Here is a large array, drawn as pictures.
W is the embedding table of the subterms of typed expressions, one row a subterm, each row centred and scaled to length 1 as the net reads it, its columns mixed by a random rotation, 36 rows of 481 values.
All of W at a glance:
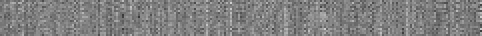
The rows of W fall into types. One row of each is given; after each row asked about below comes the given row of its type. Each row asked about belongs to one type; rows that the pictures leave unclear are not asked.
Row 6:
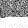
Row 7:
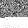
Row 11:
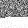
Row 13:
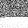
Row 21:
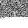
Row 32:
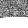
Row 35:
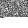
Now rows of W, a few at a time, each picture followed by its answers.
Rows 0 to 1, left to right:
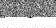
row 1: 6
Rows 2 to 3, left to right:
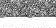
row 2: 35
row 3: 35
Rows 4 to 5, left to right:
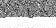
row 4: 21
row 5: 6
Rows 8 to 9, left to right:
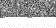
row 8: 35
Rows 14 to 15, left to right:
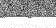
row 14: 11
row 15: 32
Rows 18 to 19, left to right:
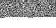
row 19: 11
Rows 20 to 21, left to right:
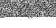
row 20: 35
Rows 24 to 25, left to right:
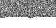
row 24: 35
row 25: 11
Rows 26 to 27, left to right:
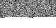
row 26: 6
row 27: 11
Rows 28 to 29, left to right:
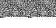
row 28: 32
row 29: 32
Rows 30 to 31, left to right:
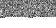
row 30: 32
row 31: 11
